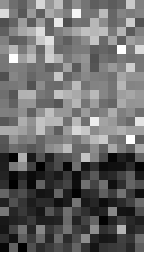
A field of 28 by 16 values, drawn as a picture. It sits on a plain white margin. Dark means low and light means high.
Ninth with the lowest average: bottom left. Average level on the scale: 40%. Odd rows or columns: none. Seam: horizontal, 60% of the way down, the top part higher.
